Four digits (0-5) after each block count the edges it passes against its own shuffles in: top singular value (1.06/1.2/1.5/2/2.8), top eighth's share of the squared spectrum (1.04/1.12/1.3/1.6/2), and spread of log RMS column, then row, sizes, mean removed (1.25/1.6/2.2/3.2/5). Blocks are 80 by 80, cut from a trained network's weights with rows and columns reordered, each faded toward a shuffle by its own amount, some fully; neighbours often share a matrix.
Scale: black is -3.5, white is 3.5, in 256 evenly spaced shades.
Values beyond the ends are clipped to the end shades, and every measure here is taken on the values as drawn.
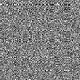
4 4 1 3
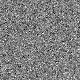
0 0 0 0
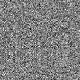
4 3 1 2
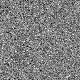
1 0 0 0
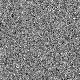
0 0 0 0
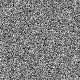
0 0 0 0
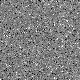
0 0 0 0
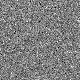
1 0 0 0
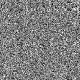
3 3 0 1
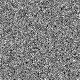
1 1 0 0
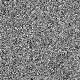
1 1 0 0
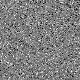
2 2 0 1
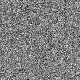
2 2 0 1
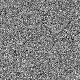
1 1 0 0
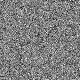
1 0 0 0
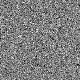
3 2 0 1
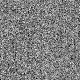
2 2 0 0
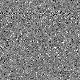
3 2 0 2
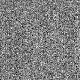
3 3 0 1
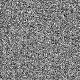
2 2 0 1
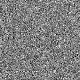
3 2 0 1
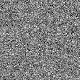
3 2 0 1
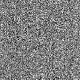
3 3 0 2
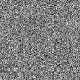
4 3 1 2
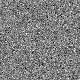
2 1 0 0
